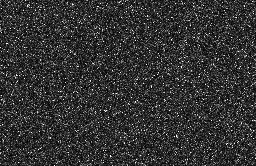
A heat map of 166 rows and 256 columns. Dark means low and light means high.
Mirror symmetry: none. Histogram: skewed, a long tail of high values. Seam: none. Grain: fine. Slope: none. Odd rows or columns: none. Average level on the scale: 20%.
